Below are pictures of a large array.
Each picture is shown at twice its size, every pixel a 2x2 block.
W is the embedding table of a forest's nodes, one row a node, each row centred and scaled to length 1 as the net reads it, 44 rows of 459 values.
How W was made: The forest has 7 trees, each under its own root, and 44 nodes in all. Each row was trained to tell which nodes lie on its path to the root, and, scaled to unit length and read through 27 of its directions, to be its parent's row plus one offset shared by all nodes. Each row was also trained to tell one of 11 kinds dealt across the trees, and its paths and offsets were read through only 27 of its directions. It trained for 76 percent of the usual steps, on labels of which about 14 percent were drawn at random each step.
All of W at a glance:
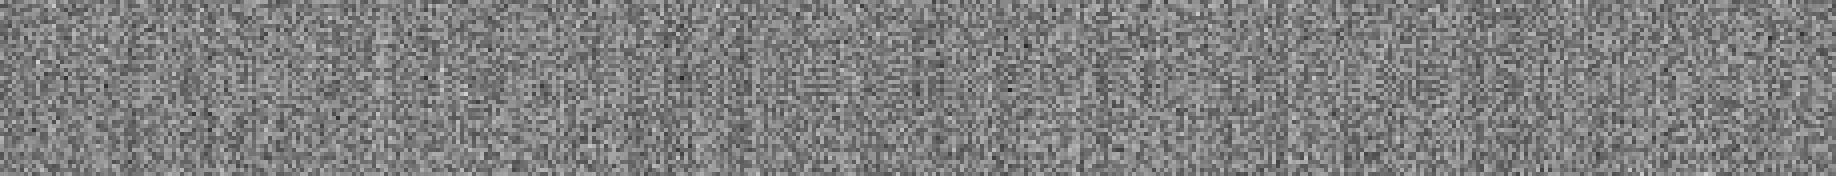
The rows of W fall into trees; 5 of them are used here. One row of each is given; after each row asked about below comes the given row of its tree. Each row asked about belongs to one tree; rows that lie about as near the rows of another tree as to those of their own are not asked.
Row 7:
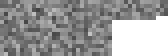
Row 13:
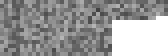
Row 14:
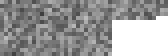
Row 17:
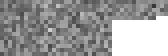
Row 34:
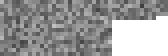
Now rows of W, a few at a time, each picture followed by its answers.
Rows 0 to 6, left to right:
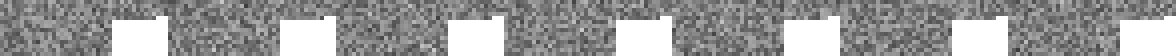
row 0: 7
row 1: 17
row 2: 17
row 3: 34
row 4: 13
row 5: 34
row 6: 14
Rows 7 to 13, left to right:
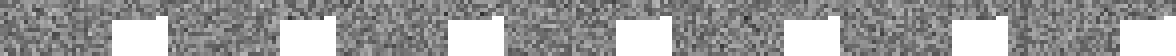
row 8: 34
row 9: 14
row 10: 14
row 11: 17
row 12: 7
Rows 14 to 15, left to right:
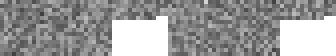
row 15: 34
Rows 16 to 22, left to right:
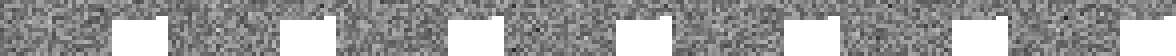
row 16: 7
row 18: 13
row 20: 14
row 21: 17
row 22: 14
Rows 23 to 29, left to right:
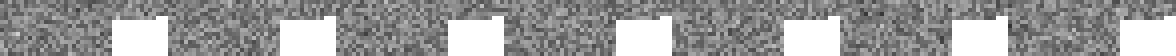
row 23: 17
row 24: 34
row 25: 17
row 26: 7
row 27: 34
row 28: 34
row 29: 13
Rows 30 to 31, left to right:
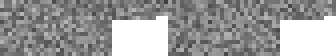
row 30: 14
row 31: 14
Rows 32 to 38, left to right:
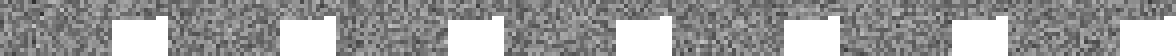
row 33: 17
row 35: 14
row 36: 17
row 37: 7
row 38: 34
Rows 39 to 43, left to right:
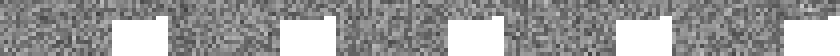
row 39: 34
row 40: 17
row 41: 13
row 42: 13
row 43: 34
